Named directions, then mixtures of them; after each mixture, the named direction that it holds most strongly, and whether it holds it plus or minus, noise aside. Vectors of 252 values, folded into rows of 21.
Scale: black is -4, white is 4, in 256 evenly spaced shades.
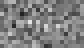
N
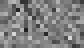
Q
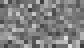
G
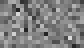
Q, plus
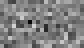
N, minus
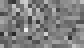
Q, minus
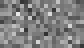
Q, plus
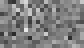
Q, minus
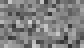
G, minus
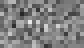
N, plus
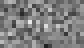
N, plus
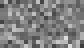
G, plus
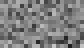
G, minus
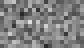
N, plus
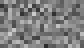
N, plus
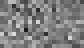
Q, plus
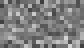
G, plus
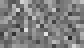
Q, minus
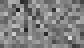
Q, plus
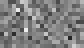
Q, minus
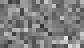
G, plus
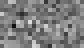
N, plus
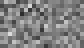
N, plus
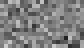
G, minus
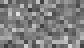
G, plus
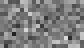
Q, minus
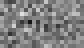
N, minus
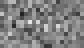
N, plus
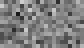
G, minus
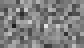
N, plus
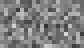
N, minus
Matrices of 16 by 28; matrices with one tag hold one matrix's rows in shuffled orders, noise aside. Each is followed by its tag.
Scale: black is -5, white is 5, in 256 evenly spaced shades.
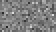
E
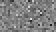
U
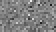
U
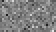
E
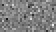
E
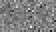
U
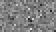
U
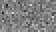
E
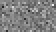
E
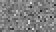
U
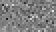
E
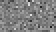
U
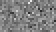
U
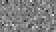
E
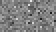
U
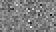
U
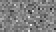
U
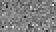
E
